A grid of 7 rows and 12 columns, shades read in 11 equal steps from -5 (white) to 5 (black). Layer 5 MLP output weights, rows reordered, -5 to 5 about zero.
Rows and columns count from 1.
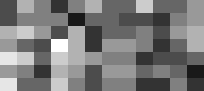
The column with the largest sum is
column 10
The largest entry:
4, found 2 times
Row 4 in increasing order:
-5 -2 -2 -1 -1 -1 0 1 1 2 3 3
